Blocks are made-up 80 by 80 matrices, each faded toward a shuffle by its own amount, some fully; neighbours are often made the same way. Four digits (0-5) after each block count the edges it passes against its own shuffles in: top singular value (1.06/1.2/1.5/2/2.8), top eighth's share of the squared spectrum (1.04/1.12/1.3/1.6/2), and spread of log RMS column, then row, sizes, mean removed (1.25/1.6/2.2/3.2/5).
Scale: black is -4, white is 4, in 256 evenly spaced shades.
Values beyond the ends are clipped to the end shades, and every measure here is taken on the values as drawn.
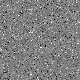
2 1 0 0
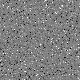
0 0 0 0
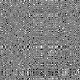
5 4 3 2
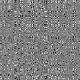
5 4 3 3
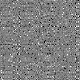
4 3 2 2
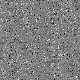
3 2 1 0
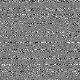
2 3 0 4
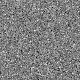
0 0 0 0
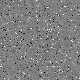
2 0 0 0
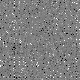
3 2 1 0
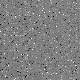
2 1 0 0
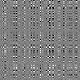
5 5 4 4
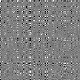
5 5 3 3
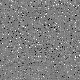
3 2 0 0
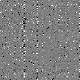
4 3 2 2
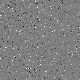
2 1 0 0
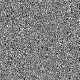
1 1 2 0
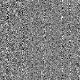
1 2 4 0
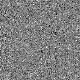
0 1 2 0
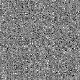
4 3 1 1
